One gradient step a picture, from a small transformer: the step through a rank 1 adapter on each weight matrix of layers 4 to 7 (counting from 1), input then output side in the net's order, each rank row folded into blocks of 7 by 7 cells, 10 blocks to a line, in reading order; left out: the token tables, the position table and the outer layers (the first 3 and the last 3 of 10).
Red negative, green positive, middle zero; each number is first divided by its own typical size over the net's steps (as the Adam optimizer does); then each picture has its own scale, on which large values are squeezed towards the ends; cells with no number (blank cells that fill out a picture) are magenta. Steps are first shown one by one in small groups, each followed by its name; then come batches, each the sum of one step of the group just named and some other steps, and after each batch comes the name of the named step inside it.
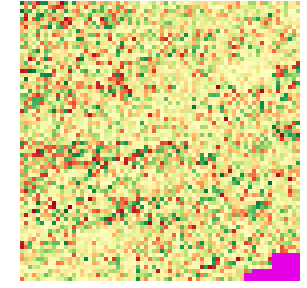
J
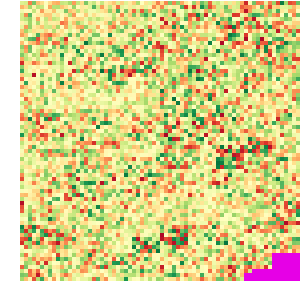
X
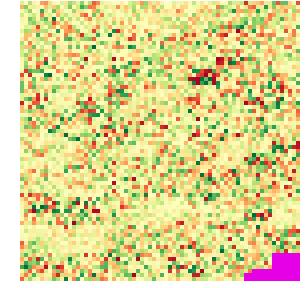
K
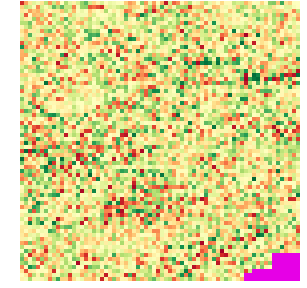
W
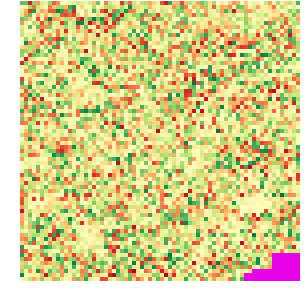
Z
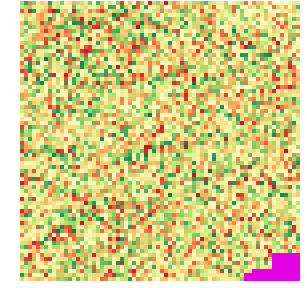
Z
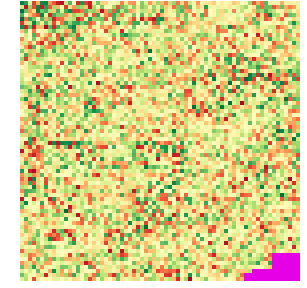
Z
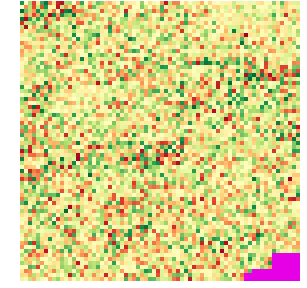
W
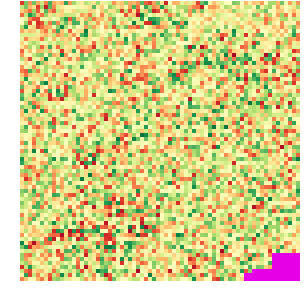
W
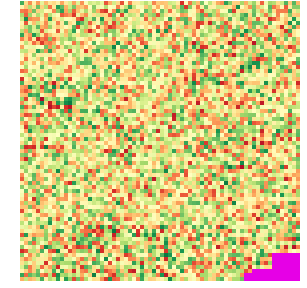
Z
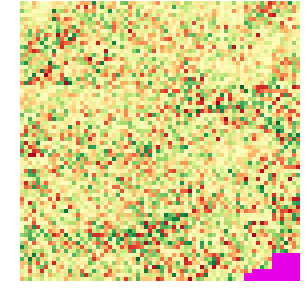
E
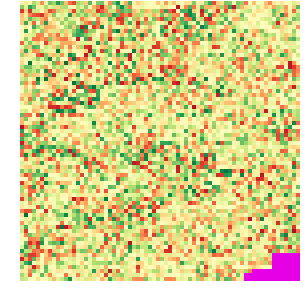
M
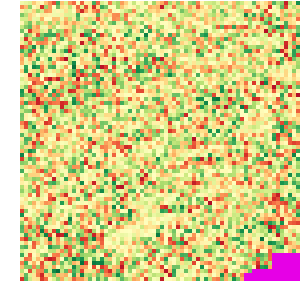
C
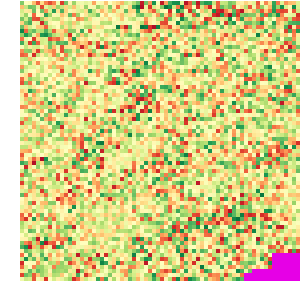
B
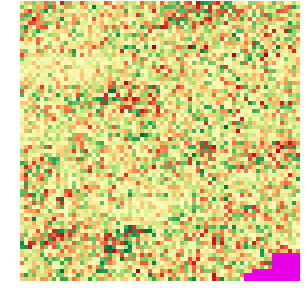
B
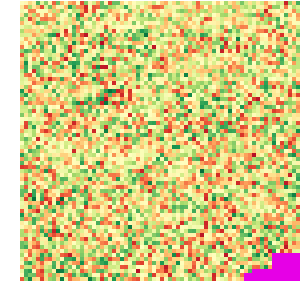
C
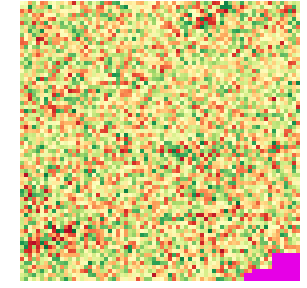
M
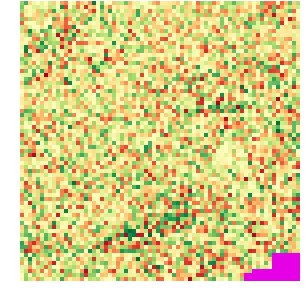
E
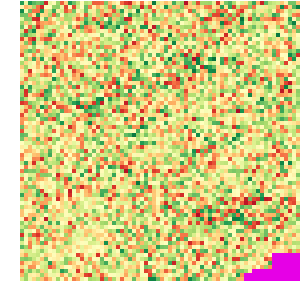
B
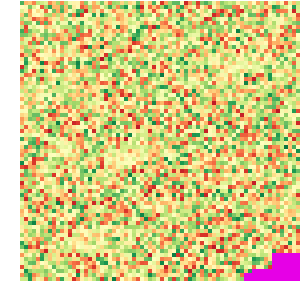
B
